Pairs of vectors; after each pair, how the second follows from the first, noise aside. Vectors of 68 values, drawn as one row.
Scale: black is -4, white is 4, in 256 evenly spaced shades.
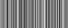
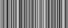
copied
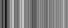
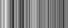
negated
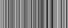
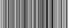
copied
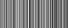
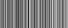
negated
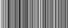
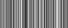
shuffled
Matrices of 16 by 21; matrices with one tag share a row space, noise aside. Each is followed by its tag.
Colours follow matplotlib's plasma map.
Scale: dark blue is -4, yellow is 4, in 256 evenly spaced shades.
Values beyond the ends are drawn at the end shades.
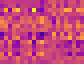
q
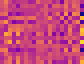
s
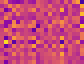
s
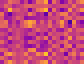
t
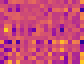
s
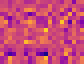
t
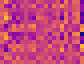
s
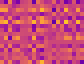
q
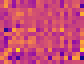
s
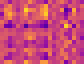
t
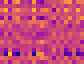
q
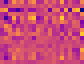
s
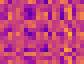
t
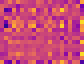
s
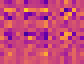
t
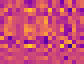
t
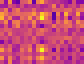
q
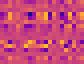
t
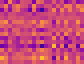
q
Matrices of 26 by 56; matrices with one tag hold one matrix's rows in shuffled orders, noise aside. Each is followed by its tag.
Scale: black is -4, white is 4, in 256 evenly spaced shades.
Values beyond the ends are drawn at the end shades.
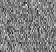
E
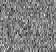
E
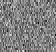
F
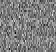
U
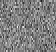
F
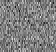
U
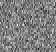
F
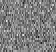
F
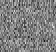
U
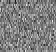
U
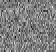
U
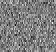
U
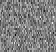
U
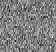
U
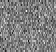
E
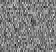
U
